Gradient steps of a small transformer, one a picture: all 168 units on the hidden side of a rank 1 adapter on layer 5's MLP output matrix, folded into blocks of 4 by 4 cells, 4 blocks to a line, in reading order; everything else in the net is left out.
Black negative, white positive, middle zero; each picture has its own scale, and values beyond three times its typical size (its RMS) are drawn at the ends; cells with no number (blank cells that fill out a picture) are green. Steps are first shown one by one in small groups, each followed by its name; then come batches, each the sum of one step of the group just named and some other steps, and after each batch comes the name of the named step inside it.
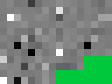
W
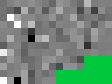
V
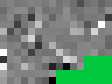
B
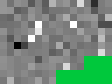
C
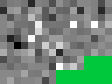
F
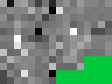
B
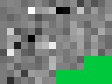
F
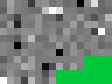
F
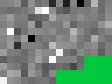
B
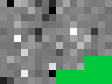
C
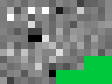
B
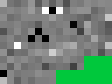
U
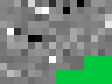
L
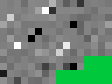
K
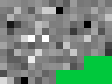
K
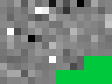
L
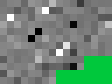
K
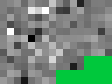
K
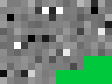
U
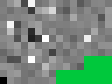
L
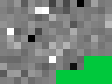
K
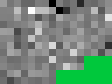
L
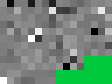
L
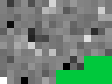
U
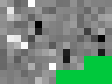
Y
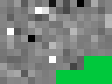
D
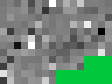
Y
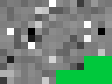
D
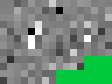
Y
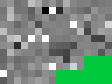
Y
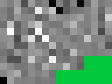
D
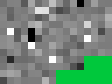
D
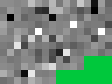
Y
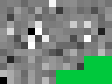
D
